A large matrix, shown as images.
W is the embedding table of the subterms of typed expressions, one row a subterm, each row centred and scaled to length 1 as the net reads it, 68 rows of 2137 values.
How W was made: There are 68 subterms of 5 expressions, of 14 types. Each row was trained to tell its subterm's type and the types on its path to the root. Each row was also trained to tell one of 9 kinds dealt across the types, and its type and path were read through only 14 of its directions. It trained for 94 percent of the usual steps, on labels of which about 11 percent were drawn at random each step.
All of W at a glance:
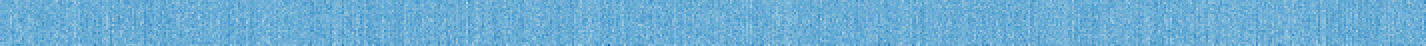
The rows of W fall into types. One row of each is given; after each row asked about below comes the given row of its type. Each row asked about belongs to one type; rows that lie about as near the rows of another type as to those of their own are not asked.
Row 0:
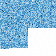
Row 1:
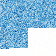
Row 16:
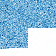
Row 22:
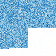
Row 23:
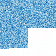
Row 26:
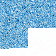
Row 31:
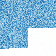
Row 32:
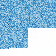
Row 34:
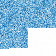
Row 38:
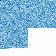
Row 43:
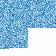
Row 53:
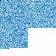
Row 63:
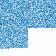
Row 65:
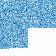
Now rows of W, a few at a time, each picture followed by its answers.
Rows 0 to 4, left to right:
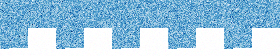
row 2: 43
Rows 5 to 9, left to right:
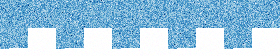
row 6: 43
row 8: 65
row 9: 53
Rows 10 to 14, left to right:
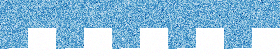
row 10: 38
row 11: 43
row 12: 23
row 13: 23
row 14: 43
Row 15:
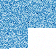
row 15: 32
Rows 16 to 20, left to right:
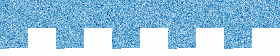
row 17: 31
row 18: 53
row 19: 26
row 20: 34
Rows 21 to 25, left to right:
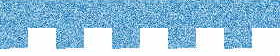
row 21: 63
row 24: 63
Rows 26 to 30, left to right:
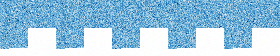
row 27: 31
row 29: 23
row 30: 23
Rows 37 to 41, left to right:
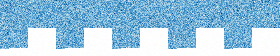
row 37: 32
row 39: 38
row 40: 53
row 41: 0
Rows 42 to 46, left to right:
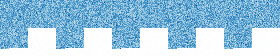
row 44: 34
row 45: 38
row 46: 53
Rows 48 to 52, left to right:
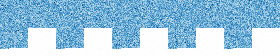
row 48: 32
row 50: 1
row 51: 0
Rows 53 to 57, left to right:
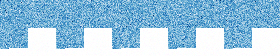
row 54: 0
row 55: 23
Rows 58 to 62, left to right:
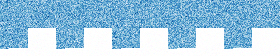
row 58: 53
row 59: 0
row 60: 0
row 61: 63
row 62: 38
